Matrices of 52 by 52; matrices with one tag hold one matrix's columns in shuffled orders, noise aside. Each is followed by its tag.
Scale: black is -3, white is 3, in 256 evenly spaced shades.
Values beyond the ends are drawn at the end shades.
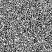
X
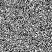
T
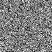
T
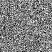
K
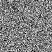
T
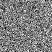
T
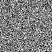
T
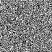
K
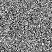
X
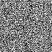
K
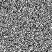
T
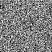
K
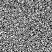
T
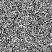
X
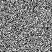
T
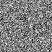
X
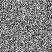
K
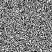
T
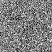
X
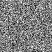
K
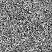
X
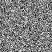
T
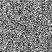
K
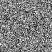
X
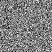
T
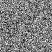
X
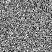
T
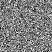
T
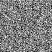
K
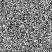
X
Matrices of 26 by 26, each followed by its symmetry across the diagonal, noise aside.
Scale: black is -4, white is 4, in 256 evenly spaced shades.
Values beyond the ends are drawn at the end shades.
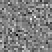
antisymmetric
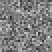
antisymmetric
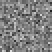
antisymmetric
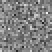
neither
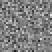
antisymmetric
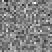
neither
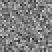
antisymmetric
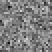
neither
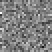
neither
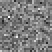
neither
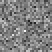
neither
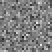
antisymmetric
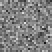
neither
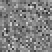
antisymmetric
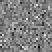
neither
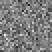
neither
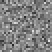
neither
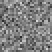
antisymmetric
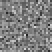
antisymmetric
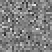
antisymmetric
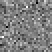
antisymmetric
